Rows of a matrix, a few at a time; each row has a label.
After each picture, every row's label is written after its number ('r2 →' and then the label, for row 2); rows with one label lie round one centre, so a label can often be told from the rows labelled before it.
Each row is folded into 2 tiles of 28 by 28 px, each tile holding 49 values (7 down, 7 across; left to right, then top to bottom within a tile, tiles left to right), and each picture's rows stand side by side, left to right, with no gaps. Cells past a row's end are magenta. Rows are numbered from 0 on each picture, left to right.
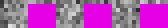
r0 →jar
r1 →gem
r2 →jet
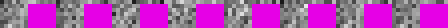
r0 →jar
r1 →jar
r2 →gem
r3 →jet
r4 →gem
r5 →jar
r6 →jar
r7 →jar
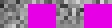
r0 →jar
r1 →jet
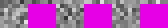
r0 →gem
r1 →jet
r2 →jet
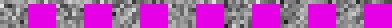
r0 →jet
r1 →jet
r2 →gem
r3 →jet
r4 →jar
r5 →jar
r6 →gem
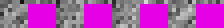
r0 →gem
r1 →jar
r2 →jar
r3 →gem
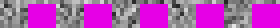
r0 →jet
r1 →jet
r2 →gem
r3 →jet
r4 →jar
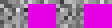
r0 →jet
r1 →jet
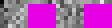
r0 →jar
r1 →jet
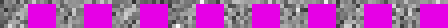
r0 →jar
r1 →jet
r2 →gem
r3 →jar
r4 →jet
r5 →jet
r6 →jar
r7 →jet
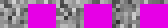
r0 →jet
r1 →jet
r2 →jar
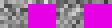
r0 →jet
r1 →gem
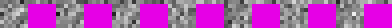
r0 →gem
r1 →gem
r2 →gem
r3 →jet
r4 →jar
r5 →jet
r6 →jar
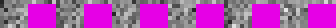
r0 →jar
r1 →jar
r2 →gem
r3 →jet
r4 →jar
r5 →jet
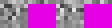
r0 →jet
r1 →jet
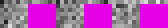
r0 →jar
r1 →jar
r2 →jet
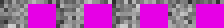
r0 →jar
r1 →jar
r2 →jar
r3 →gem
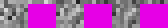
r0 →jet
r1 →gem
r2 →gem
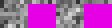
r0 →jar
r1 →gem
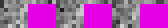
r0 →jar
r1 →jar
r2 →jar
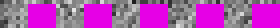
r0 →jar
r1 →jet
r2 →gem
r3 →jar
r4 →gem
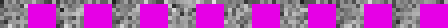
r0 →jar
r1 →jar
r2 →jar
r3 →jet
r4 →gem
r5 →gem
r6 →jar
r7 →jar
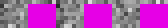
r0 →jar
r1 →jar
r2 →jet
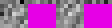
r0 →gem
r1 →gem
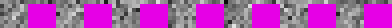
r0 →gem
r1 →gem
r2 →jet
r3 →jar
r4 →jar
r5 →jet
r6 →gem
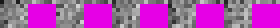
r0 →jar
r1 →gem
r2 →jar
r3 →jar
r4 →jar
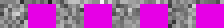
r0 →gem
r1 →jet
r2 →jet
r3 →jar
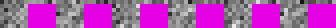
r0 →jar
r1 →gem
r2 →jar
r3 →gem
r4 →jar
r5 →gem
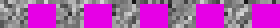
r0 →jet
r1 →jet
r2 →gem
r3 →jar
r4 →gem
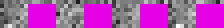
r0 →jar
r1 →gem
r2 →jar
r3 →jar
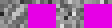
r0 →gem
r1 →jet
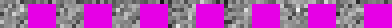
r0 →gem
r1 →gem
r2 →gem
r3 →jar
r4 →jar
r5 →jet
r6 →gem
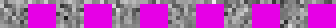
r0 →jet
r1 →jet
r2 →jet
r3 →jet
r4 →gem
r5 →jar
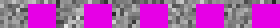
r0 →jet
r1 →jar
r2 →gem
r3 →jet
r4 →gem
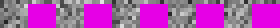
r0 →jar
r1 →jet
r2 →jar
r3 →gem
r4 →gem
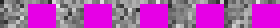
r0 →jar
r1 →jet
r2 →jet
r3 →jar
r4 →jar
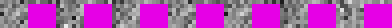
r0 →gem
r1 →jar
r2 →jar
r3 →gem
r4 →gem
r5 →jar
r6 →jet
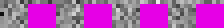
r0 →gem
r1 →gem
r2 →jet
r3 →jet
